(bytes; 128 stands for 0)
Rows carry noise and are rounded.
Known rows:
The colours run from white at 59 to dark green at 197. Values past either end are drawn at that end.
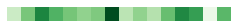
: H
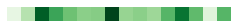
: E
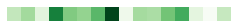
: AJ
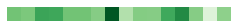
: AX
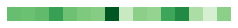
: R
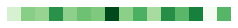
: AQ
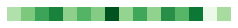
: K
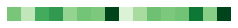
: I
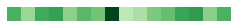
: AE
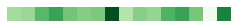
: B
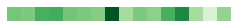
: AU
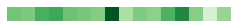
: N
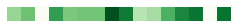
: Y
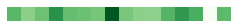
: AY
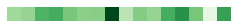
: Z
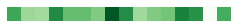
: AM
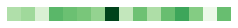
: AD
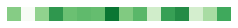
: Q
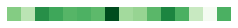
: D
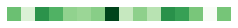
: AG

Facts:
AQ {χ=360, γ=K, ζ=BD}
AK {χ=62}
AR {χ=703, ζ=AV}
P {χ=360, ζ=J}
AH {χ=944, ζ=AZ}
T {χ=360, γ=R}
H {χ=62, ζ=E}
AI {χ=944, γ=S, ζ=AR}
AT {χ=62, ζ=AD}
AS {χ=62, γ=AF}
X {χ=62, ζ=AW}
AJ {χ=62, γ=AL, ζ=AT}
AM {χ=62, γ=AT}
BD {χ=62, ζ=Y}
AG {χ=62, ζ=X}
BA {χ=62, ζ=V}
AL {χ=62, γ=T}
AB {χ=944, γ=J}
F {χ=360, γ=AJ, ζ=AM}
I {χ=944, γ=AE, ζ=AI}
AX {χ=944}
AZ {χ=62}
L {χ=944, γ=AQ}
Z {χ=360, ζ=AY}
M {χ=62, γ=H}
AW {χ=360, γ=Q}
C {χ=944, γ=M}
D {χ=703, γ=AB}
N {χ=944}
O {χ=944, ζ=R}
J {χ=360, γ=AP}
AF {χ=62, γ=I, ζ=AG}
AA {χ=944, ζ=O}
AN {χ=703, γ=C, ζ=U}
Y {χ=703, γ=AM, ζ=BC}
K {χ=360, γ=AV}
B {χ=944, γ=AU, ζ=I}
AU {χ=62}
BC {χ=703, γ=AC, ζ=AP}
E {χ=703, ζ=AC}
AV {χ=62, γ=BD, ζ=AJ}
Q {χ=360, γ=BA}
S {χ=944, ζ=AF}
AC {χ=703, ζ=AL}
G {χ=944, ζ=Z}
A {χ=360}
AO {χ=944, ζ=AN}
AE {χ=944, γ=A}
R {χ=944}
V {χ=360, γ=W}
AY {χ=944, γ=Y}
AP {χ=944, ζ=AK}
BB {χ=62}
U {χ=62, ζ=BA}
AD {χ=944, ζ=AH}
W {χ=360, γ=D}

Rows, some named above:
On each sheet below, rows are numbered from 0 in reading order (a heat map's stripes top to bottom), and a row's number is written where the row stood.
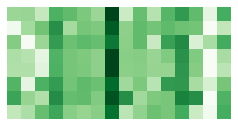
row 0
AH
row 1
AV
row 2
Q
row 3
AT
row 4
AT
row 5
AW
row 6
AM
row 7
AR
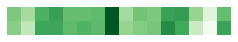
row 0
V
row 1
W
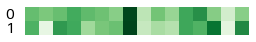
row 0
AZ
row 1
AF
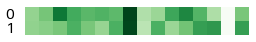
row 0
AB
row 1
AN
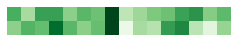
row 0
AE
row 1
AL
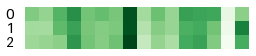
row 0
L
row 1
B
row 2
F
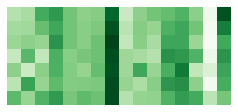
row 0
AI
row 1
B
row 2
F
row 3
BC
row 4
BA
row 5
AP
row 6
AS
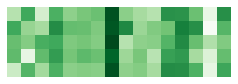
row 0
BC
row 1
AM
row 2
A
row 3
AW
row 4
BD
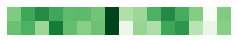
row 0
J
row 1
T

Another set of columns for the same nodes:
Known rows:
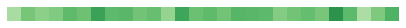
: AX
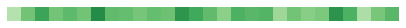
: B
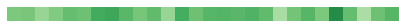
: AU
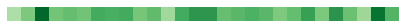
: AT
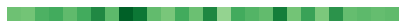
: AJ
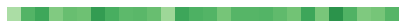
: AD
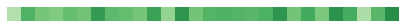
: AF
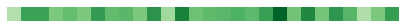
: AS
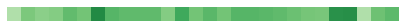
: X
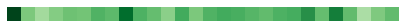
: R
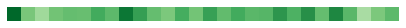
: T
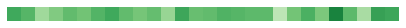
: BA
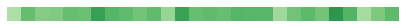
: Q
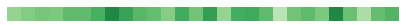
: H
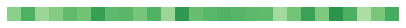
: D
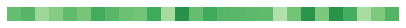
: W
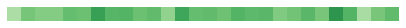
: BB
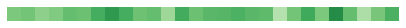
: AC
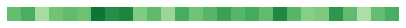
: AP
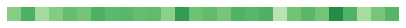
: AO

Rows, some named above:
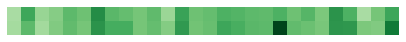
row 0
AB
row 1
J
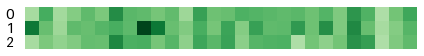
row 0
AB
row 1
AL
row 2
Y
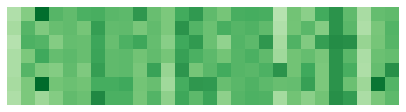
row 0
AV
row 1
I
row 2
AN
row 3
AR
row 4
AF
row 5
AT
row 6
Y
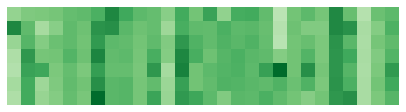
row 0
H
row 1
A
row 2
I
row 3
AI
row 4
AS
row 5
AB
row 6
BC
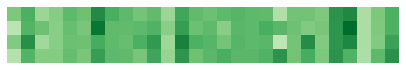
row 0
AE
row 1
AW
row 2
V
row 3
AF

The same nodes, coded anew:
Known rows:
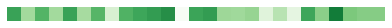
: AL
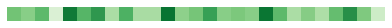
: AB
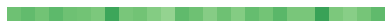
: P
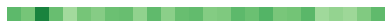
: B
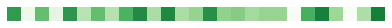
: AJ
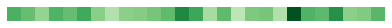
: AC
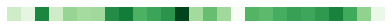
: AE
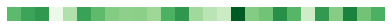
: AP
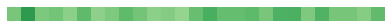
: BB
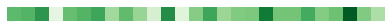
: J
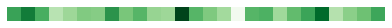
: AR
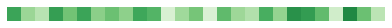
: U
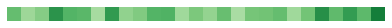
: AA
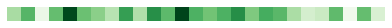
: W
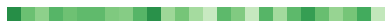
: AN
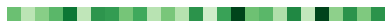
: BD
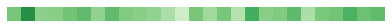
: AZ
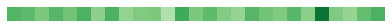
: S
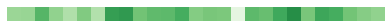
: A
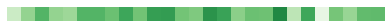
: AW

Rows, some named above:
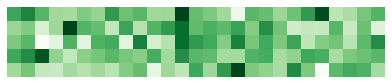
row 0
AR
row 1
D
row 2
AV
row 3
AI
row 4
K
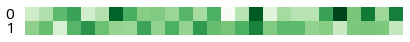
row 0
Y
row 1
V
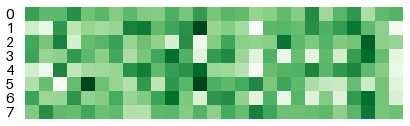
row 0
H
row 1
AE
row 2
J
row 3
T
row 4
AE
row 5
W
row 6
T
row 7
AS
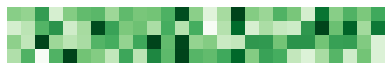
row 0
BC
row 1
Y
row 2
I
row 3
W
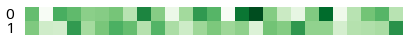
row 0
AQ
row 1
AT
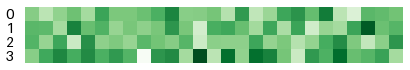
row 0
BA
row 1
R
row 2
F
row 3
AF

